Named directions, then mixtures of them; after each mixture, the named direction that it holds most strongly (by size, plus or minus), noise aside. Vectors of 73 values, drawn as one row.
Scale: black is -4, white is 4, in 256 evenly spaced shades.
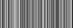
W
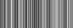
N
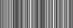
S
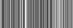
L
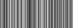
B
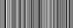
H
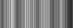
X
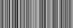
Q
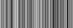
N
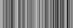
N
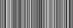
H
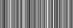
B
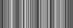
X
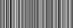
Q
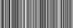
Q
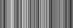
X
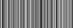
W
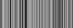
L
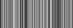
L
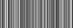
W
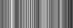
X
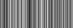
B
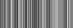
N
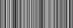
H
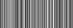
S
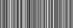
B
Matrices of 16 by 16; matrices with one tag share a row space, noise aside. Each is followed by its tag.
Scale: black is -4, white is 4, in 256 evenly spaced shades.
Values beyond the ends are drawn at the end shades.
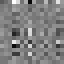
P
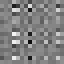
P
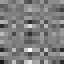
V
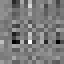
P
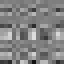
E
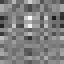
V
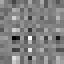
P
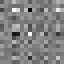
P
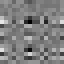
V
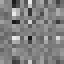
P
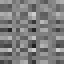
E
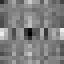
V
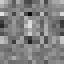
V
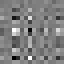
P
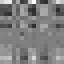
E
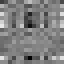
V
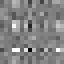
P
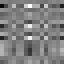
V
